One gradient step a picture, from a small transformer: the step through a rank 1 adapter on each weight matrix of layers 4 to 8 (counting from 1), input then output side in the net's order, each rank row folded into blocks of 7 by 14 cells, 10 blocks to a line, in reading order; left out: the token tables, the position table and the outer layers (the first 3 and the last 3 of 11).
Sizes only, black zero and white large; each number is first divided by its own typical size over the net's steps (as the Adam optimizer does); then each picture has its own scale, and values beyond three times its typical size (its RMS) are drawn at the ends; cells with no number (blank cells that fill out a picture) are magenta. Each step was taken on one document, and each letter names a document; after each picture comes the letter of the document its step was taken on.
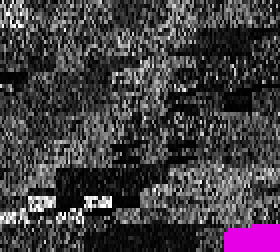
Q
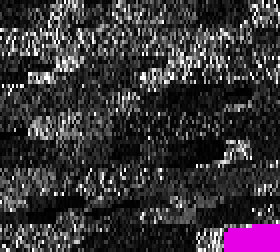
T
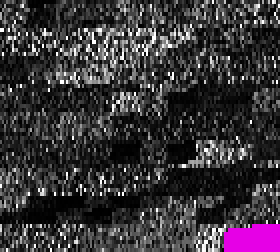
T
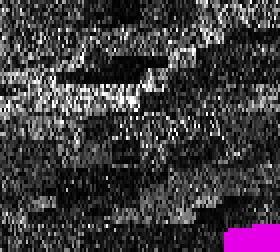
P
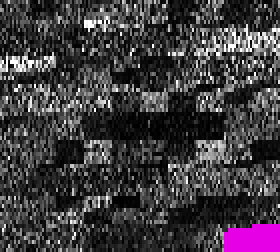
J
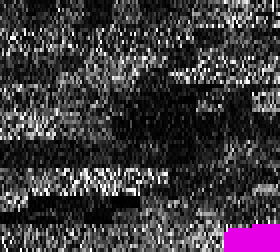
J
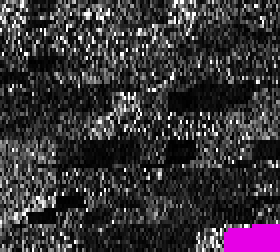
T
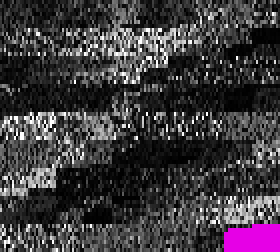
Q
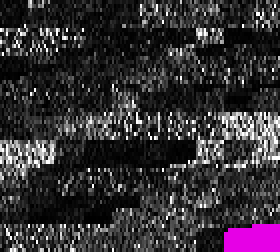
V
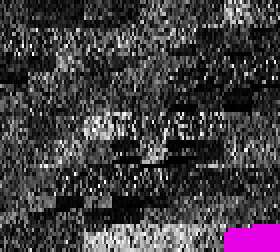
Q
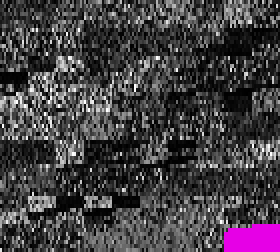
Q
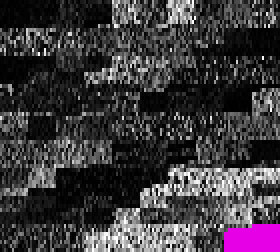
Q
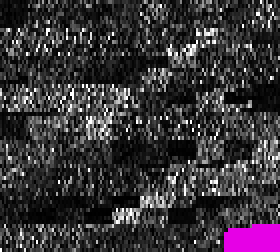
V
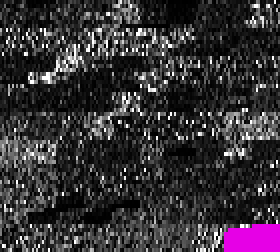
T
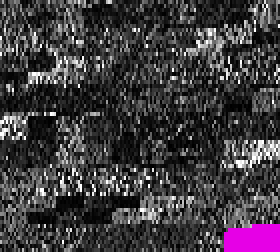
P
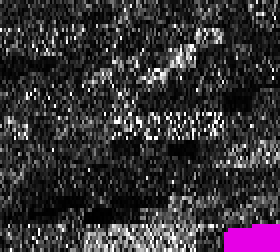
V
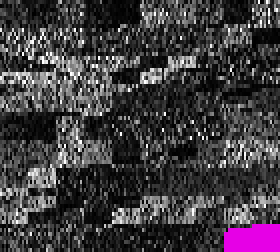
P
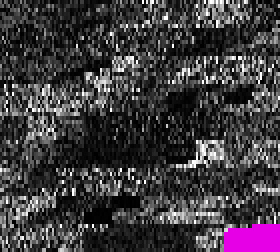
J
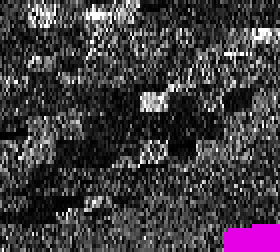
J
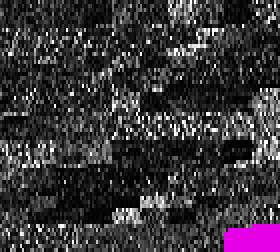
V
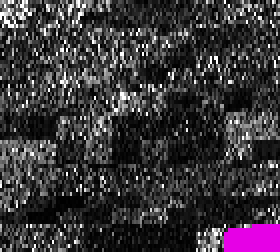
T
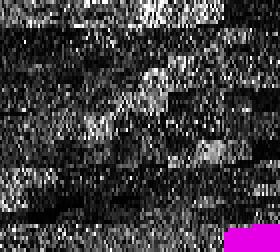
J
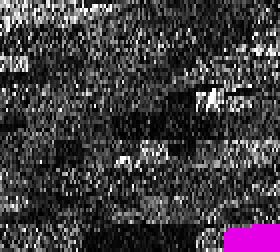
J
